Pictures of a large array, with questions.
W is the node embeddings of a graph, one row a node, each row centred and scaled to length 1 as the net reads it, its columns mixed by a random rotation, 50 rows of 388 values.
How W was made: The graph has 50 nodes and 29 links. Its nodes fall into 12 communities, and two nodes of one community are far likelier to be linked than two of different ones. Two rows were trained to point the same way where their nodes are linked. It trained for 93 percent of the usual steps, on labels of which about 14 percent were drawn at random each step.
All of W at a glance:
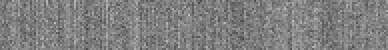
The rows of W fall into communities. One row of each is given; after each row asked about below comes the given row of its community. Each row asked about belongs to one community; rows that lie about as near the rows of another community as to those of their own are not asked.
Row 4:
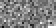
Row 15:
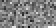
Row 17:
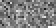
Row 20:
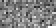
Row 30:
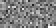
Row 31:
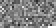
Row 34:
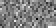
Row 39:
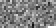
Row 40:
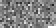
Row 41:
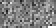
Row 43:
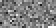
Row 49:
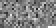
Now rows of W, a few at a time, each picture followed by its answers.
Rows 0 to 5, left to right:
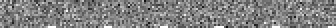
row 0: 39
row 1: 41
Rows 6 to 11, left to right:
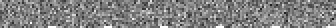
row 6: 30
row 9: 43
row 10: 15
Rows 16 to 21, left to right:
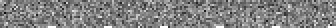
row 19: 40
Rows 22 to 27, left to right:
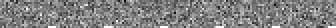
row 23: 40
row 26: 17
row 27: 31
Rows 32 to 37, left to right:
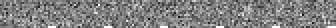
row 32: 20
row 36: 4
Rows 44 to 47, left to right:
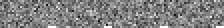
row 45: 31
